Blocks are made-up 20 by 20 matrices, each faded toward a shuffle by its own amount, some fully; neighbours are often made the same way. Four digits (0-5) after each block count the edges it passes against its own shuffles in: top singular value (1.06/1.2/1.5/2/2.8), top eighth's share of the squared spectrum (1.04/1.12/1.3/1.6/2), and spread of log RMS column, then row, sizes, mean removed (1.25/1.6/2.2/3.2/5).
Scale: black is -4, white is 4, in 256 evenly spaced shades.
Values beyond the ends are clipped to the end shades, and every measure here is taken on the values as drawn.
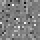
1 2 0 0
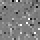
0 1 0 0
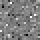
0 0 0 0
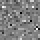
0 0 0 0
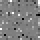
2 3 0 1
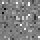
1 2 0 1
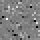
0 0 0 0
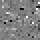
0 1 0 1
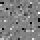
0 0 0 0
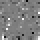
2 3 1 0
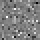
1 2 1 0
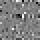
3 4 2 1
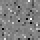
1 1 0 0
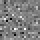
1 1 0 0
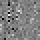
2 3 1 0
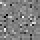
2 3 1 0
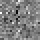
2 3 1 0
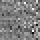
2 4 2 0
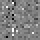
2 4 1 0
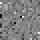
2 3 1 0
